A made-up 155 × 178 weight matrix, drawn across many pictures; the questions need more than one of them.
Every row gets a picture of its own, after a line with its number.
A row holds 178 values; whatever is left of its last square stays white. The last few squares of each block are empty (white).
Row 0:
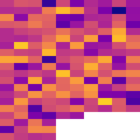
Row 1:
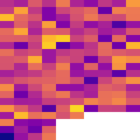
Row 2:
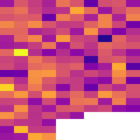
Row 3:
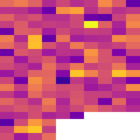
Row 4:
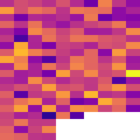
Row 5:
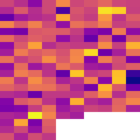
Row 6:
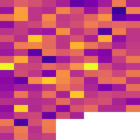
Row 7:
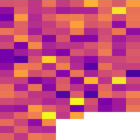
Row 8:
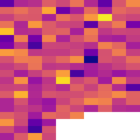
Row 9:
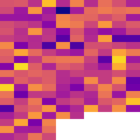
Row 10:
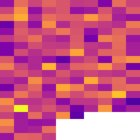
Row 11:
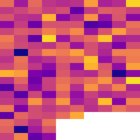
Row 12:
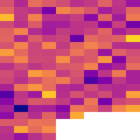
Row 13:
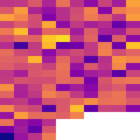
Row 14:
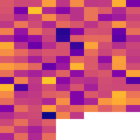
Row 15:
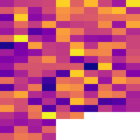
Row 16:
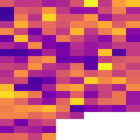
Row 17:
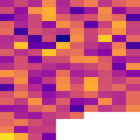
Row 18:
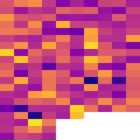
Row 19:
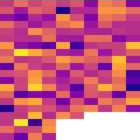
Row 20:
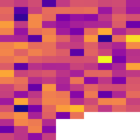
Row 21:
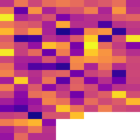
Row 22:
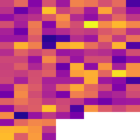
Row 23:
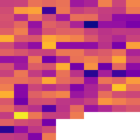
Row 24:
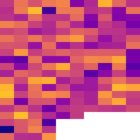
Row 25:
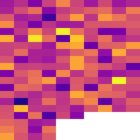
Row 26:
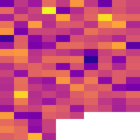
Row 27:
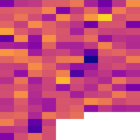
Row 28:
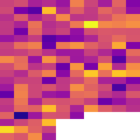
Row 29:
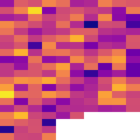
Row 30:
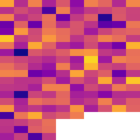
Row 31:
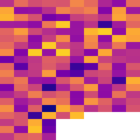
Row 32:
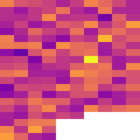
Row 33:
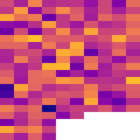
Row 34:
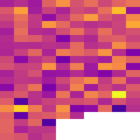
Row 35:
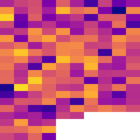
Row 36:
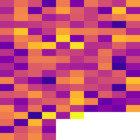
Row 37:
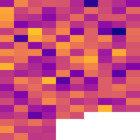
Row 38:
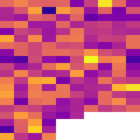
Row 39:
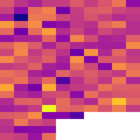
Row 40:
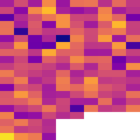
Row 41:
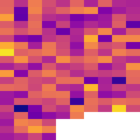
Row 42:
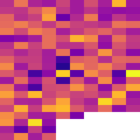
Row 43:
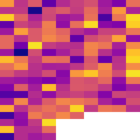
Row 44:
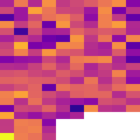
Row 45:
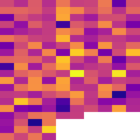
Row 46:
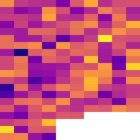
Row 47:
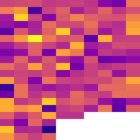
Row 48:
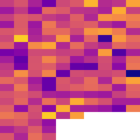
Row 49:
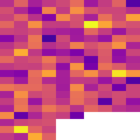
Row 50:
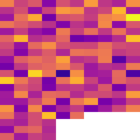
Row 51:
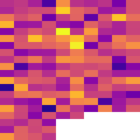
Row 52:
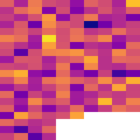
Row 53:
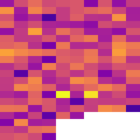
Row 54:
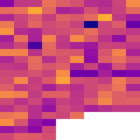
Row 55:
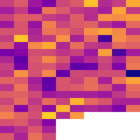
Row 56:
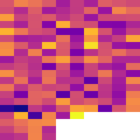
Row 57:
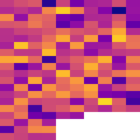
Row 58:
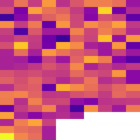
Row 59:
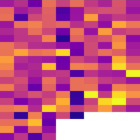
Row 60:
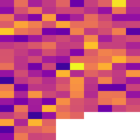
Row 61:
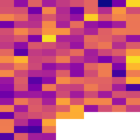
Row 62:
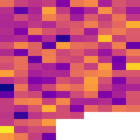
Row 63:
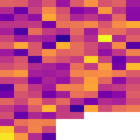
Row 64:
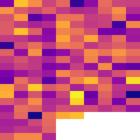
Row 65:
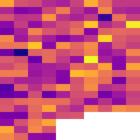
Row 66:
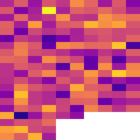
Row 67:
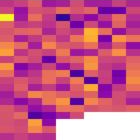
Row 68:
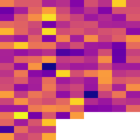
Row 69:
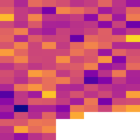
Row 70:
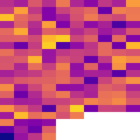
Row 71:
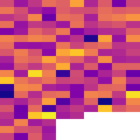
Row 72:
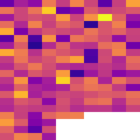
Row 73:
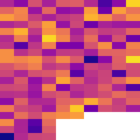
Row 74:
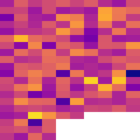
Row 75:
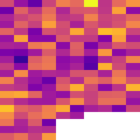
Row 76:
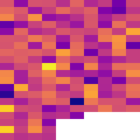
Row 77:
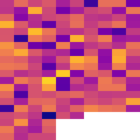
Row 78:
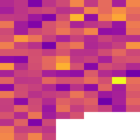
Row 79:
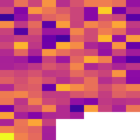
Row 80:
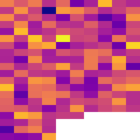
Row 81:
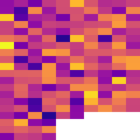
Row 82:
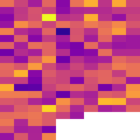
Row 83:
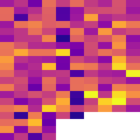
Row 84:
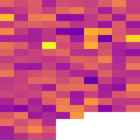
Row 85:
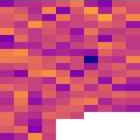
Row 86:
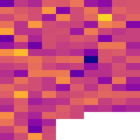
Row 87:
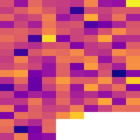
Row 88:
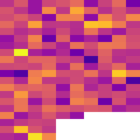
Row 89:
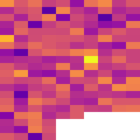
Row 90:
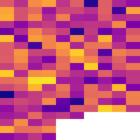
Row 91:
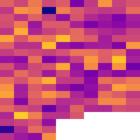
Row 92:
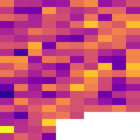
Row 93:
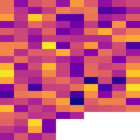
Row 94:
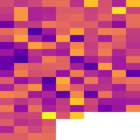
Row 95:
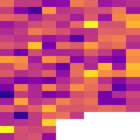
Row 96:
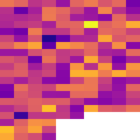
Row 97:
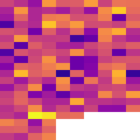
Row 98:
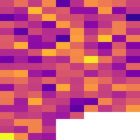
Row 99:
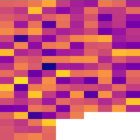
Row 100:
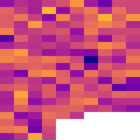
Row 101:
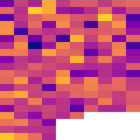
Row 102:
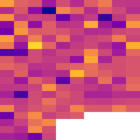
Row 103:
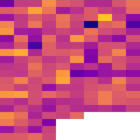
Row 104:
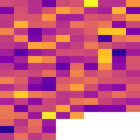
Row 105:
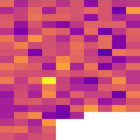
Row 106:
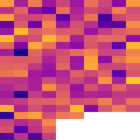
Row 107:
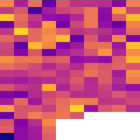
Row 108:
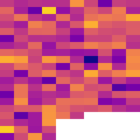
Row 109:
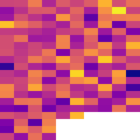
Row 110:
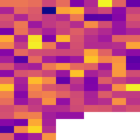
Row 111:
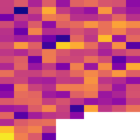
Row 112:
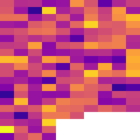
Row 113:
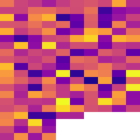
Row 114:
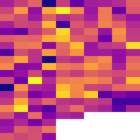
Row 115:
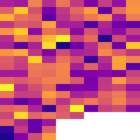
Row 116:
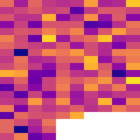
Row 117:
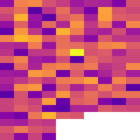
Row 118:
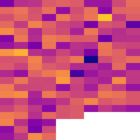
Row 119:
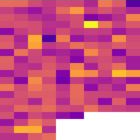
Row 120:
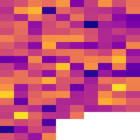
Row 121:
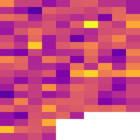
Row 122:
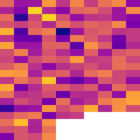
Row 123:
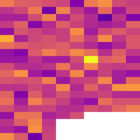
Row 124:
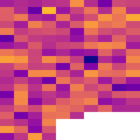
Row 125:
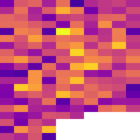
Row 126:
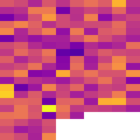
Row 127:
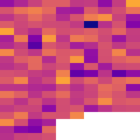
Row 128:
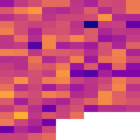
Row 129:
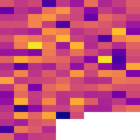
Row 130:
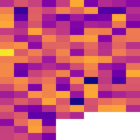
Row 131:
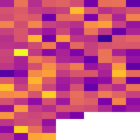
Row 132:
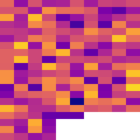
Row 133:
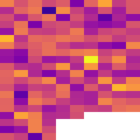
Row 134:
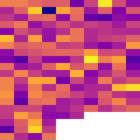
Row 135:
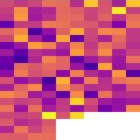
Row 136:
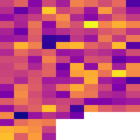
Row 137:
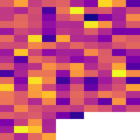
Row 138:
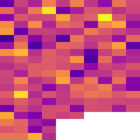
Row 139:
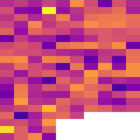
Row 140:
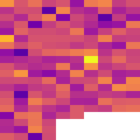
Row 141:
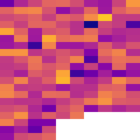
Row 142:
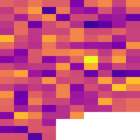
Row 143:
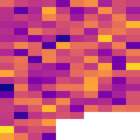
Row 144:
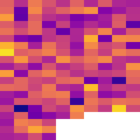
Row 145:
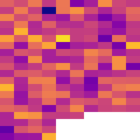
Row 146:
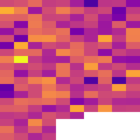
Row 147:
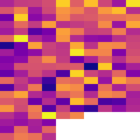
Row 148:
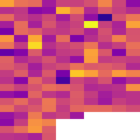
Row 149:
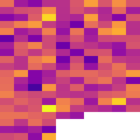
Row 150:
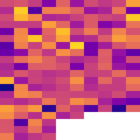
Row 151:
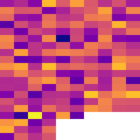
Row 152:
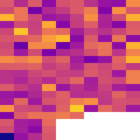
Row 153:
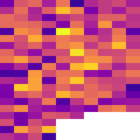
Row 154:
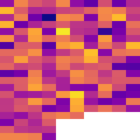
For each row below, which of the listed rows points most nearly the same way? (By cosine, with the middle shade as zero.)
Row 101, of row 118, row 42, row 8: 8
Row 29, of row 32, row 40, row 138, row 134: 134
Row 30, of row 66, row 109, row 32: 32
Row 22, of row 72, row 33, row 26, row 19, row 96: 96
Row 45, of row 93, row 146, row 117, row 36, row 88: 117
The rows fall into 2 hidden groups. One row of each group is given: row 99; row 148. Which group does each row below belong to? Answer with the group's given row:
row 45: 99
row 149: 99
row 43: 148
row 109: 99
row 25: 99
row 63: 148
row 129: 99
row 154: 99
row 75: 99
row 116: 148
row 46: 148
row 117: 99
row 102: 148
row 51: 99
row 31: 99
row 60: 99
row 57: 99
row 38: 148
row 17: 148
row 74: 99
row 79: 148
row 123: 148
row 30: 148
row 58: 148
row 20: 99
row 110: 148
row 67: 99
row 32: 148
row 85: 148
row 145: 148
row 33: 99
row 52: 148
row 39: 99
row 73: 148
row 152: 148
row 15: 99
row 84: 99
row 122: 99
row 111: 148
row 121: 148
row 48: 99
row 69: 99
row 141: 148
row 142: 148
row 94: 99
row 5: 99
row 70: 148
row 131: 148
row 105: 99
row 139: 148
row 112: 148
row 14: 99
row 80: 148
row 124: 148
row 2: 148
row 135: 99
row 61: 148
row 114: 99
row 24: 148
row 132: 99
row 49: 148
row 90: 99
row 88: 148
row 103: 148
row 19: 99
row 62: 148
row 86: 148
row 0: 99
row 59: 99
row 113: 99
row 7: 99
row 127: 148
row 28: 148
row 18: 99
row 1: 148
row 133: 148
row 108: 148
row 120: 148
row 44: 148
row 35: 99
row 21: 99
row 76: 99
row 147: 99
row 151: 99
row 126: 99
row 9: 99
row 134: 148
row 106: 148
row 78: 99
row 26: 148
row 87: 148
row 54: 148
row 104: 99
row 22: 148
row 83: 99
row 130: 99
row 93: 99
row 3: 148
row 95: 148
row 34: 99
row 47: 99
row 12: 99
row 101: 148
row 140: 148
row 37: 99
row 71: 99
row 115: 148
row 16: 99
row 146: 99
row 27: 148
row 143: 148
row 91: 148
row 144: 99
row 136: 148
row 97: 99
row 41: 99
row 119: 148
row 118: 148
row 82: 99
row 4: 99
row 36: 99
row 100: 148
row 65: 148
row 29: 148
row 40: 148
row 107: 148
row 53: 99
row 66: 148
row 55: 99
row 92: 148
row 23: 148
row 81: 99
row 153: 99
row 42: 99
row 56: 99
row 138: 148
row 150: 99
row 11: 148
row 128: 148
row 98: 148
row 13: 148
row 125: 99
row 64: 99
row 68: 99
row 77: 99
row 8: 148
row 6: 99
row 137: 148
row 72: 148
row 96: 148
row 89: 148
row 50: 99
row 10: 99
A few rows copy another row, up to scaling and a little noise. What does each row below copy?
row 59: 83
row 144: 41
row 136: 22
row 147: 15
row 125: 153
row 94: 135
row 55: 48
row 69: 12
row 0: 57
